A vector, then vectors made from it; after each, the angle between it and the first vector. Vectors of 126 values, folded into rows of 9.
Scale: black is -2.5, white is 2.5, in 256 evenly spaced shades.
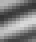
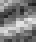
nearly parallel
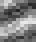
nearly parallel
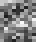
partly aligned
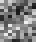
partly aligned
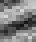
nearly opposite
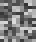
orthogonal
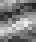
nearly parallel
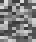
orthogonal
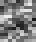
partly opposed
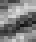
nearly opposite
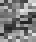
partly opposed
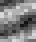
nearly opposite
